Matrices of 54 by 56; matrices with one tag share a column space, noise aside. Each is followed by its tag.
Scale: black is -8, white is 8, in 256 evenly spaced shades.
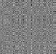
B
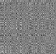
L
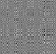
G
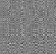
G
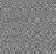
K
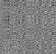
B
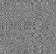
L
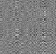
G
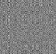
B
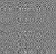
K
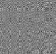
K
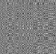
L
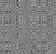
B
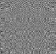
K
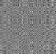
B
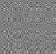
K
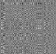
L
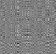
G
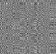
L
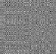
B
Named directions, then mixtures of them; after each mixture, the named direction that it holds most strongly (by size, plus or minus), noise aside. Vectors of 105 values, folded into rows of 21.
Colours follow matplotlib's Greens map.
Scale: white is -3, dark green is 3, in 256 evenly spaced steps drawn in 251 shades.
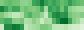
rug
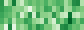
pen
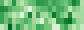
pen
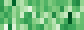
pen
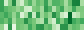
pen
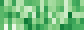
pen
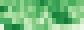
rug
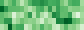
rug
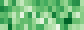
pen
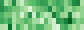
pen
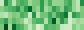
pen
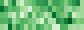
pen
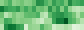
rug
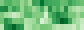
rug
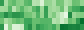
rug
